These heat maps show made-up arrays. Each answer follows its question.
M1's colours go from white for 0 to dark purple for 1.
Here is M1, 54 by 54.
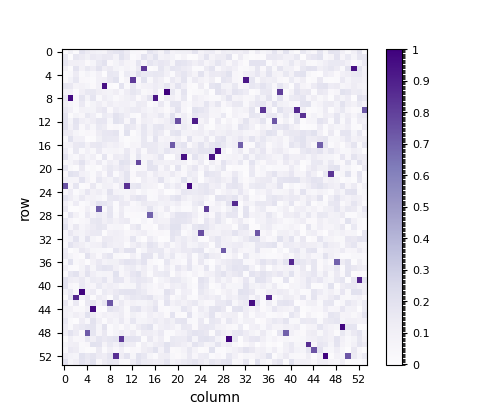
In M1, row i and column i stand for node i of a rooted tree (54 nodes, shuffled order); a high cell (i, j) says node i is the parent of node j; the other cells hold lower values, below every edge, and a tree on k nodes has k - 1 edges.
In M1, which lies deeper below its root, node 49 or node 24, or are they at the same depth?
node 24
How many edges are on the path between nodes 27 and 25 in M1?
1
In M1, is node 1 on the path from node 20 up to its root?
no
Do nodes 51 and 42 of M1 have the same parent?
no
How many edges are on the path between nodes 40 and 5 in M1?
6
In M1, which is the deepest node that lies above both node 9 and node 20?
12
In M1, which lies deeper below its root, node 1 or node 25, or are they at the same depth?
node 1
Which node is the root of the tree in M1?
17
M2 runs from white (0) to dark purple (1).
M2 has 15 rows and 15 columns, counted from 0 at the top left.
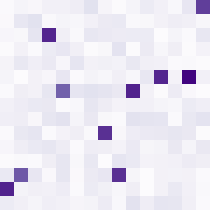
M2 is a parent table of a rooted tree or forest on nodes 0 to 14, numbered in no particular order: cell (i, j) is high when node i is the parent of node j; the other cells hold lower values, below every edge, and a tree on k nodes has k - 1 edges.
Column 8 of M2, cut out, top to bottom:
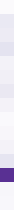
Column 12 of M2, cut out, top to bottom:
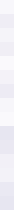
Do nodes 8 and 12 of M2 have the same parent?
no
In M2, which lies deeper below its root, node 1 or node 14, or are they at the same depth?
node 14
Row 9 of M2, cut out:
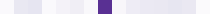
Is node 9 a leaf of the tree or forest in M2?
no
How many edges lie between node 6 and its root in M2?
0
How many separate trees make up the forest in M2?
5
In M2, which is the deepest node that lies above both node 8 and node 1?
12
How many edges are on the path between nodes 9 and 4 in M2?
2
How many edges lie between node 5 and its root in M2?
0
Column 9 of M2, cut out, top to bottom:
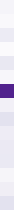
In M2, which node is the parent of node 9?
6
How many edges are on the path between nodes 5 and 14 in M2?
3
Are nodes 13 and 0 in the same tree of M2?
yes
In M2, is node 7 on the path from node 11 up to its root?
no
